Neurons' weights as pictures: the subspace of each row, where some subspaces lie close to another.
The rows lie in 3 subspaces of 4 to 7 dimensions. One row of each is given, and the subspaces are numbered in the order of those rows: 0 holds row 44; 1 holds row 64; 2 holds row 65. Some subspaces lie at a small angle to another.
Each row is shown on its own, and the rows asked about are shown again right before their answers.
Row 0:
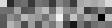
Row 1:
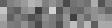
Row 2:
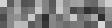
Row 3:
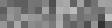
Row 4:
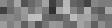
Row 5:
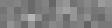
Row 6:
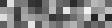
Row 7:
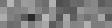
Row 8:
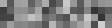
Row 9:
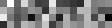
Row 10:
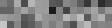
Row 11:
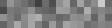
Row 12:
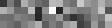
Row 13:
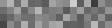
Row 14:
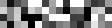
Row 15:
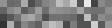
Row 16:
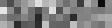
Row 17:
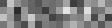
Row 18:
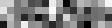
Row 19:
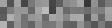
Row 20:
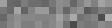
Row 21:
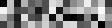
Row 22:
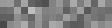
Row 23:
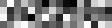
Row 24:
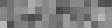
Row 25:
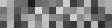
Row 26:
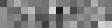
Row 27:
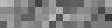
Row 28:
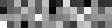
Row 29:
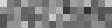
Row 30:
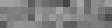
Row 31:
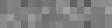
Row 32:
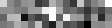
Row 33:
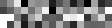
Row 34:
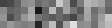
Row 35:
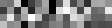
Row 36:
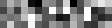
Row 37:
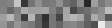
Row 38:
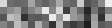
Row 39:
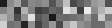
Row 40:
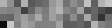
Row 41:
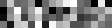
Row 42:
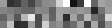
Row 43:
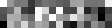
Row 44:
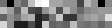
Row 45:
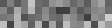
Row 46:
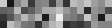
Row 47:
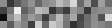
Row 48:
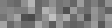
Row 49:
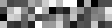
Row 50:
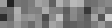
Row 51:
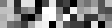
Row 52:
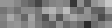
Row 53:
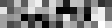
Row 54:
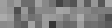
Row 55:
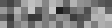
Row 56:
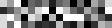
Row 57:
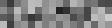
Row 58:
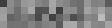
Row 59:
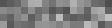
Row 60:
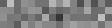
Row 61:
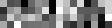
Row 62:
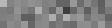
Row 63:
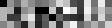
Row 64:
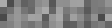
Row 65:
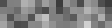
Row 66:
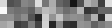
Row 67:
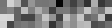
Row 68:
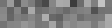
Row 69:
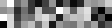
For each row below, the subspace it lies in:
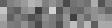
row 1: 0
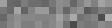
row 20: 0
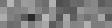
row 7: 1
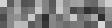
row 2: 2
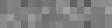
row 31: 2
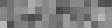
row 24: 1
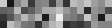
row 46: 0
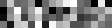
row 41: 0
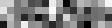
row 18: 2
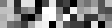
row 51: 2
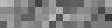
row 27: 2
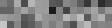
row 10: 2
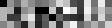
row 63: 1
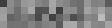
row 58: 1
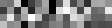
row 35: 1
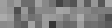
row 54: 0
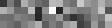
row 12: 2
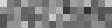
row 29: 2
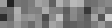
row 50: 1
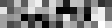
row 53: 2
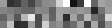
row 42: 0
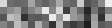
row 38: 2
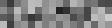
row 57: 1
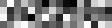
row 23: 0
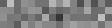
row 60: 0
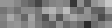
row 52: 2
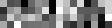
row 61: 2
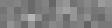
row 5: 1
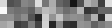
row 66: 0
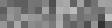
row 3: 2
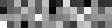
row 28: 2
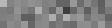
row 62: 2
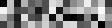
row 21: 2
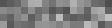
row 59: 2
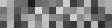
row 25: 0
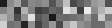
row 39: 1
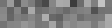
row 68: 0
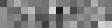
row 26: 2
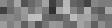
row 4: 2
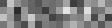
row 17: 1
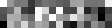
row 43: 1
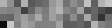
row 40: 1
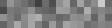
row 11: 0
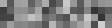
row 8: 2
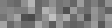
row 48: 2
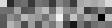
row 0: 0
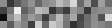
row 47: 0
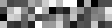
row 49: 0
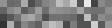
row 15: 0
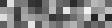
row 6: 2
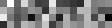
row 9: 1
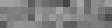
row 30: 0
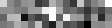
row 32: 2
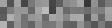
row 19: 1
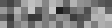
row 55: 1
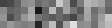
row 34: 0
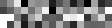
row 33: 2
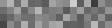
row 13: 0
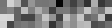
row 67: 1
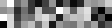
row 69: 1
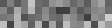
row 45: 0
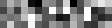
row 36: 2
